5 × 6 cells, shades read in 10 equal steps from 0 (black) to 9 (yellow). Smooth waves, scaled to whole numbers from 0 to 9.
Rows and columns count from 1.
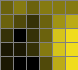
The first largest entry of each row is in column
2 6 6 6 6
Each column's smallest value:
1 0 0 3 5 5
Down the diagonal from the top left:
4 3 2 5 7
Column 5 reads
5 6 8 8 7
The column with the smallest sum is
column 2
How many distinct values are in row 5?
5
